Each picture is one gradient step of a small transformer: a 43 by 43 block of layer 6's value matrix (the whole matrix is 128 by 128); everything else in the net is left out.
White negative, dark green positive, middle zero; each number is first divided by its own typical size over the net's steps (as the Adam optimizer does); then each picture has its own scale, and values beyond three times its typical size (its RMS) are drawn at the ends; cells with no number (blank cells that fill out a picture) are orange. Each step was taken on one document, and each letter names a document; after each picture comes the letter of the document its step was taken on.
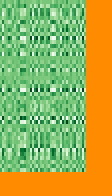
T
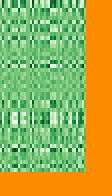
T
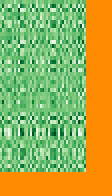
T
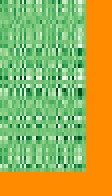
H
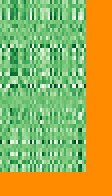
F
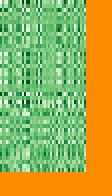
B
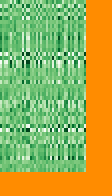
B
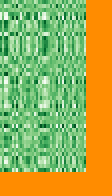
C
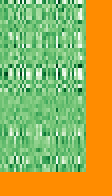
H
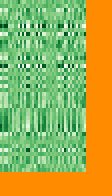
C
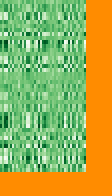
C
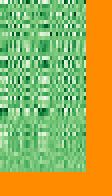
C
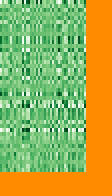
B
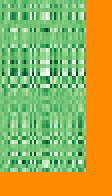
F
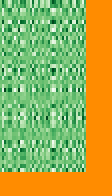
T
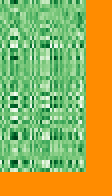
F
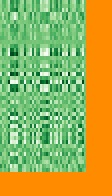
F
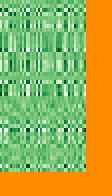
B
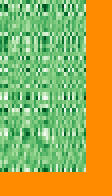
C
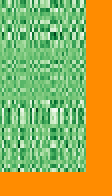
T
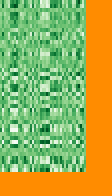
F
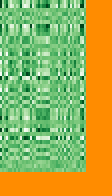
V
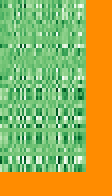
H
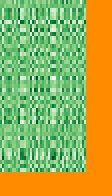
T
